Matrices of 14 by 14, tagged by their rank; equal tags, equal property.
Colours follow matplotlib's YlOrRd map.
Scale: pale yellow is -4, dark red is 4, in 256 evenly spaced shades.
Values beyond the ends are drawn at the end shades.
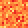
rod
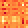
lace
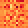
lace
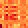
lace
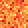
rod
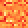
lace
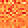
lace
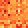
lace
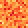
rod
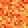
rod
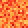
rod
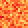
rod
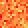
rod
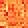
lace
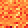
lace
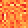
lace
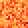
rod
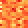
lace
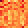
lace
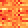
lace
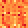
lace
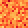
rod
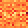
lace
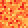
rod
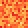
rod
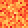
rod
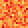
rod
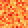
rod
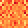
lace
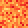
rod
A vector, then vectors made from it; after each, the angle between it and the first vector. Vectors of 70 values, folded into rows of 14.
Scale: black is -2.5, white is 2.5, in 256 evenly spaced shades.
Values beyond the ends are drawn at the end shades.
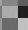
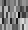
partly aligned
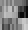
nearly parallel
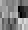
nearly parallel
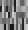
orthogonal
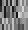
partly opposed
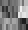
nearly opposite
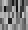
orthogonal
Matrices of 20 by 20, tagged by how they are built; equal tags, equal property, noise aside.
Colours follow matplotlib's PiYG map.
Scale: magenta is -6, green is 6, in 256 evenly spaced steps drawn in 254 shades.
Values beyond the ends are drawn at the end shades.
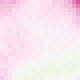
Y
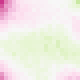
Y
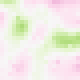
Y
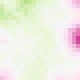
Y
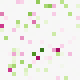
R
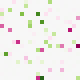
R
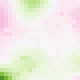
Y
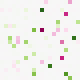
R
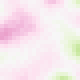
Y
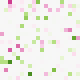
R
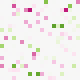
R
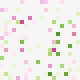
R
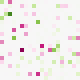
R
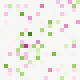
R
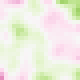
Y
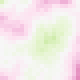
Y
